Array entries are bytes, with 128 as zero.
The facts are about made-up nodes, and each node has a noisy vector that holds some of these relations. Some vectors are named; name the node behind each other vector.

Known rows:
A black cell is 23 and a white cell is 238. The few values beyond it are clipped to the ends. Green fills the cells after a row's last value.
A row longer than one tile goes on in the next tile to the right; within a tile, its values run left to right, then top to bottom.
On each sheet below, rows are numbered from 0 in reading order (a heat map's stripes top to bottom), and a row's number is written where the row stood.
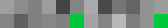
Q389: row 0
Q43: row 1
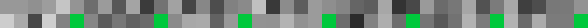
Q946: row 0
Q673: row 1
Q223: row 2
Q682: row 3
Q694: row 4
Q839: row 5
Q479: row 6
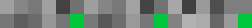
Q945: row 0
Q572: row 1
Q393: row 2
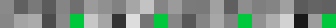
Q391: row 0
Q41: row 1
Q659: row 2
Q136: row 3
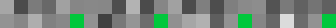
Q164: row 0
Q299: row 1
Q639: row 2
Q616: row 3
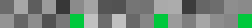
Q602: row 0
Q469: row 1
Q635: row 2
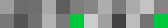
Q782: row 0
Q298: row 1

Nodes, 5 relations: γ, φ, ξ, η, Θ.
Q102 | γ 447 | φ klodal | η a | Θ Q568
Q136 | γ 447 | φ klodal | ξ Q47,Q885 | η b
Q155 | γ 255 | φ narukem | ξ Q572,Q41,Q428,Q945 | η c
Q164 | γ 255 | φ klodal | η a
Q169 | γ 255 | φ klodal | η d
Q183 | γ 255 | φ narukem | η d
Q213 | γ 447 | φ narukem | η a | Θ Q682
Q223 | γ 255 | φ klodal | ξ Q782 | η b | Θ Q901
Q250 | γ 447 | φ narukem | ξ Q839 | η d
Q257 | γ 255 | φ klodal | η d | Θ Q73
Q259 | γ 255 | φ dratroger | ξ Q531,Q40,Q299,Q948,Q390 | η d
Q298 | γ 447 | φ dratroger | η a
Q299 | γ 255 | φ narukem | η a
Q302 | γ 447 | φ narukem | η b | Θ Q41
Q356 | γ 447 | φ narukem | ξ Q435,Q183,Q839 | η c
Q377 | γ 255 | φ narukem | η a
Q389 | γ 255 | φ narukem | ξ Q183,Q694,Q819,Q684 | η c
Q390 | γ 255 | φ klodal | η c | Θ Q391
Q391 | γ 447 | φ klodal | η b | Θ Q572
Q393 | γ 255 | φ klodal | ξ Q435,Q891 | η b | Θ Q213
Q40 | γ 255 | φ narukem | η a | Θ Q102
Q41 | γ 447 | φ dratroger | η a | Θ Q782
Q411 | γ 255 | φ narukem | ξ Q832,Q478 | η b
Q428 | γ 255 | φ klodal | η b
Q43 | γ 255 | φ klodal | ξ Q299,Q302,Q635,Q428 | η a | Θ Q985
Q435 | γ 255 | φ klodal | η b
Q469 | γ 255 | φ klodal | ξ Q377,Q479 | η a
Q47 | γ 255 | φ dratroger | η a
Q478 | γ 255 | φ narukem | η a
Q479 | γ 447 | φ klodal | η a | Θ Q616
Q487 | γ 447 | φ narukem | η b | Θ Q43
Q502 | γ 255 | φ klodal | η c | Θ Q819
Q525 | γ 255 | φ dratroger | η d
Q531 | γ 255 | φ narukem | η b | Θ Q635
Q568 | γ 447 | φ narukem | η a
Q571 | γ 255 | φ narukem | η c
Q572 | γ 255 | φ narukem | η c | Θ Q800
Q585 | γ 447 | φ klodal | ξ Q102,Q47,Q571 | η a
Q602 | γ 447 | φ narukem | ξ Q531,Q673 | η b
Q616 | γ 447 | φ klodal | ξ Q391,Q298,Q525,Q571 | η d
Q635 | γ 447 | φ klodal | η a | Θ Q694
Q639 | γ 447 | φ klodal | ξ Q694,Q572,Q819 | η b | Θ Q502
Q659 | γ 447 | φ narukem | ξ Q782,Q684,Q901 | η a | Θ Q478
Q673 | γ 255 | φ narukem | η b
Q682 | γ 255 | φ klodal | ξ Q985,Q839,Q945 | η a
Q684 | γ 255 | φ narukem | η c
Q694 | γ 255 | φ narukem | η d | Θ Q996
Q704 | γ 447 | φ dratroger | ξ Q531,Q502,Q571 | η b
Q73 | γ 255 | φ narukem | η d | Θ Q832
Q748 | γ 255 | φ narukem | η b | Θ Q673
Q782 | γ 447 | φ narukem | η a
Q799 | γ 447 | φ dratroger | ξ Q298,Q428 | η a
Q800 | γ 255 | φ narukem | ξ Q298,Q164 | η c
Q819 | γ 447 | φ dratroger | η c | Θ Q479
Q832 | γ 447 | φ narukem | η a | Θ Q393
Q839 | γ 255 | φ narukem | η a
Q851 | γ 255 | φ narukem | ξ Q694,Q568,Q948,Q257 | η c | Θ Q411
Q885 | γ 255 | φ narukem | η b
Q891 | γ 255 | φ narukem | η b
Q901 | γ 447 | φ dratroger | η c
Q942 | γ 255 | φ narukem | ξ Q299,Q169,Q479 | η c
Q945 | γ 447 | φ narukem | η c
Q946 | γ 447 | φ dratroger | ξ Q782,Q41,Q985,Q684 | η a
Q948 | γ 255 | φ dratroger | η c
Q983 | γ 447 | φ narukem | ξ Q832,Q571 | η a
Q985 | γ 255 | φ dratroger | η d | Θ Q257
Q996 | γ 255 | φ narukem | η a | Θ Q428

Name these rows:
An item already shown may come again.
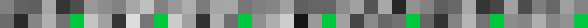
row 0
Q694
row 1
Q41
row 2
Q948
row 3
Q136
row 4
Q942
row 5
Q183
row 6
Q164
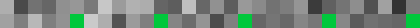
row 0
Q43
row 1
Q47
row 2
Q411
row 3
Q891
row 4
Q302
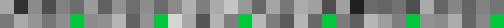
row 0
Q435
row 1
Q102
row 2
Q799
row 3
Q525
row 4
Q257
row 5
Q502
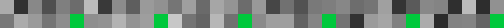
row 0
Q435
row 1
Q682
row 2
Q259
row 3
Q428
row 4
Q250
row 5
Q377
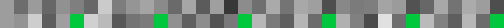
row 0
Q585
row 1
Q704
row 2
Q602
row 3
Q525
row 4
Q985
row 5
Q525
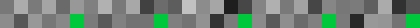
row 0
Q983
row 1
Q571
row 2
Q885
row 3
Q800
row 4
Q73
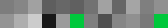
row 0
Q136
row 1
Q478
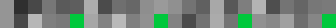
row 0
Q169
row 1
Q43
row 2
Q568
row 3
Q390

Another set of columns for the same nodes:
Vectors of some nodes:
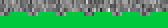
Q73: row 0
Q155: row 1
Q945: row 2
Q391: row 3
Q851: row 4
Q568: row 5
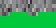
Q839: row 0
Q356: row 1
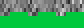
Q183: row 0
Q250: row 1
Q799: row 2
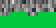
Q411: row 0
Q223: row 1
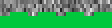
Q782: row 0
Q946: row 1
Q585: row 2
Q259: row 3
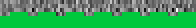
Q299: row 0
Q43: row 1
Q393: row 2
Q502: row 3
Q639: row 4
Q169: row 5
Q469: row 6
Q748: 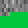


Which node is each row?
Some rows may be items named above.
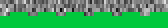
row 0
Q259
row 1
Q428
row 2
Q479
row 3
Q435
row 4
Q682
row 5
Q948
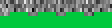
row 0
Q47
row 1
Q635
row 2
Q428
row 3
Q164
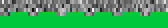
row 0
Q164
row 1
Q469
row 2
Q948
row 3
Q469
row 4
Q390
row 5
Q298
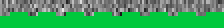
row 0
Q602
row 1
Q891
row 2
Q525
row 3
Q302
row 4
Q616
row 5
Q428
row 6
Q571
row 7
Q983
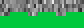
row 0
Q250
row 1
Q41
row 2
Q377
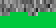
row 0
Q659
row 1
Q885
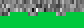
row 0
Q891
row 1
Q469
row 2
Q800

